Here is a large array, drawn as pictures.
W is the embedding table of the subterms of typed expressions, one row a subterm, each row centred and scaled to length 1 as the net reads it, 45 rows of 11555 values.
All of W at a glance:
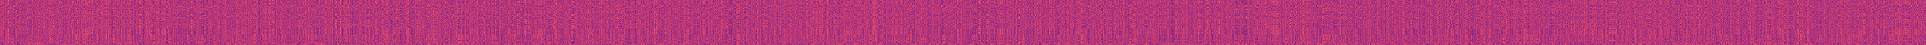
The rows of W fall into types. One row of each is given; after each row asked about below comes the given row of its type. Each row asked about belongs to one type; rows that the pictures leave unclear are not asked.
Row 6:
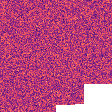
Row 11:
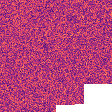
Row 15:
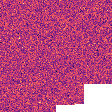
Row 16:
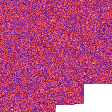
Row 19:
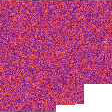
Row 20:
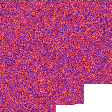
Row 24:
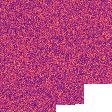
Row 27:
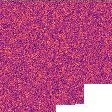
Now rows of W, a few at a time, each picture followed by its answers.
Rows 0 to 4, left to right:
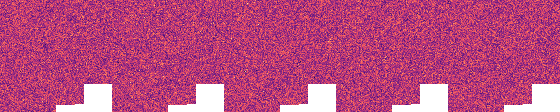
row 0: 11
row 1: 19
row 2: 19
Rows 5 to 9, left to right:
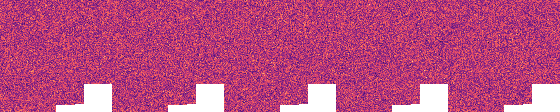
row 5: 16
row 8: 15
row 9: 27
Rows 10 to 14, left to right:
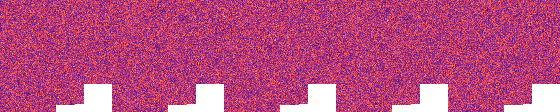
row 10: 24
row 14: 20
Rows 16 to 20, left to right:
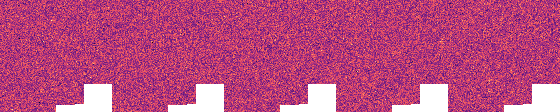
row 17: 27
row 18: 11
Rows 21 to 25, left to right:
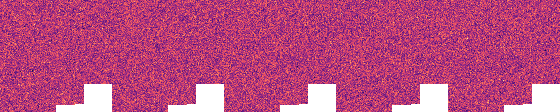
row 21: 6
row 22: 11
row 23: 20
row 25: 15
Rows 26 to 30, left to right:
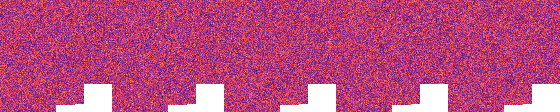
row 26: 20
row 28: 19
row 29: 11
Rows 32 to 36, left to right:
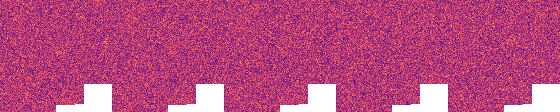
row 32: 19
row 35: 24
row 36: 16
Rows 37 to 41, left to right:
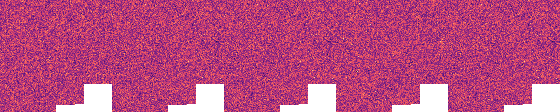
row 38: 15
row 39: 15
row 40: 19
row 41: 15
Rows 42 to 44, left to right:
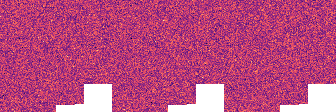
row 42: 11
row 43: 16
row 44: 16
